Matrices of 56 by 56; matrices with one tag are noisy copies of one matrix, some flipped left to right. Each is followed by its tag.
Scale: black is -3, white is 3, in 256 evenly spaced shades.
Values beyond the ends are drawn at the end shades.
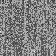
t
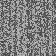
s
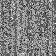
s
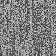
t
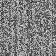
s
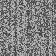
s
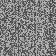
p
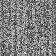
s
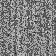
s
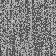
t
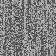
t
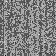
s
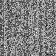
s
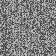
p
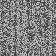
s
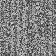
s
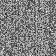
p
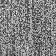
t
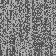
t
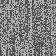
t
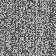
p
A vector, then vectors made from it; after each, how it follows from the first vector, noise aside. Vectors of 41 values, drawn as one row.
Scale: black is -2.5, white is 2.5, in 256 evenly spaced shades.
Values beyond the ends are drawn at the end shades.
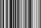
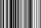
copied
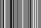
partly zeroed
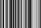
copied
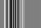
partly zeroed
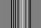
partly zeroed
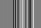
partly zeroed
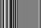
partly zeroed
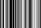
copied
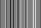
partly zeroed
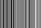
partly zeroed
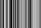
copied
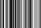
copied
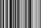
copied
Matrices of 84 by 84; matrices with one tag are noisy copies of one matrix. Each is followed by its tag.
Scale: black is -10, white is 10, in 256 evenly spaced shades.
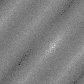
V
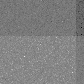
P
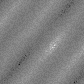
V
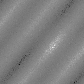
V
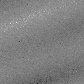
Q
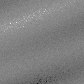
Q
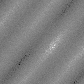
V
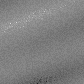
Q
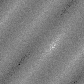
V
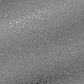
Q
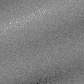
Q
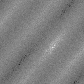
V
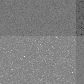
P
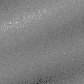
Q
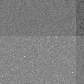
P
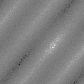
V
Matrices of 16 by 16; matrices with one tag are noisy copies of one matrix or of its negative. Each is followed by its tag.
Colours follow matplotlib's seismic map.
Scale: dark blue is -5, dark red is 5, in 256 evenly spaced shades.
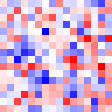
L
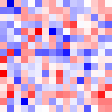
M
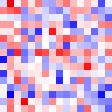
M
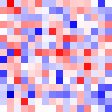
M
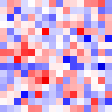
L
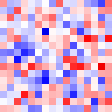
L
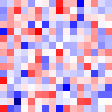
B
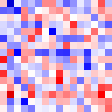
M
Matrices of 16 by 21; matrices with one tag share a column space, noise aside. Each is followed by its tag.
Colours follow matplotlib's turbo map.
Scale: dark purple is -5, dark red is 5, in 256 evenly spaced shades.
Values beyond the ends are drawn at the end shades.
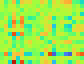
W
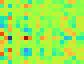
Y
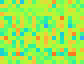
Y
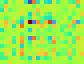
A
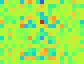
A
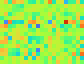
A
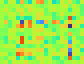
A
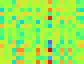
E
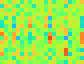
Y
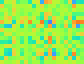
A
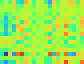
W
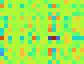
Y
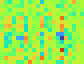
Y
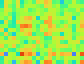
W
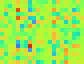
E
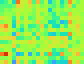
W
